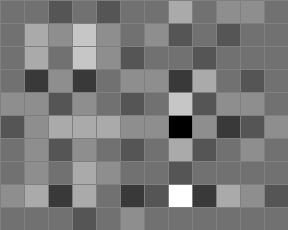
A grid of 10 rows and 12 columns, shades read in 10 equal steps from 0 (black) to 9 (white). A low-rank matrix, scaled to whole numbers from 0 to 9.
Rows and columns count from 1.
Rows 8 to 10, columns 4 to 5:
6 5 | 6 4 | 3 4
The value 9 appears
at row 9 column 8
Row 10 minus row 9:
-1 -2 2 -3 0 3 1 -5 2 -2 -1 1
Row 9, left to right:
5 6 2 6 4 2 3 9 2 6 5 3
